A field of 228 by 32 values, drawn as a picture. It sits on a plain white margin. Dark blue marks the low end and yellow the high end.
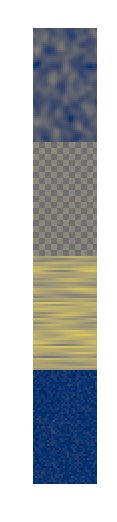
The table splits into 4 rows of 1 panel. Panel 1,1: low, blotchy. Panel 2,1: middling, checkered. Panel 3,1: high, streaked across. Panel 4,1: very low, fine-grained, faint in contrast.
